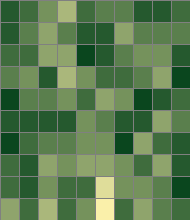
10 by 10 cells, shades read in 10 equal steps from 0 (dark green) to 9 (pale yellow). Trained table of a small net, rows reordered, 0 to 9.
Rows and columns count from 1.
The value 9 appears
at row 10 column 6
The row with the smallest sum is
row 6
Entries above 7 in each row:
0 0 0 0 0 0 0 0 1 1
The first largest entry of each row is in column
4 3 3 4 6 9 8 3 6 6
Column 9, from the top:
1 3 4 5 1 5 2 5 3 3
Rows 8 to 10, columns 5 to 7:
5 5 4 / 2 8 4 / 4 9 2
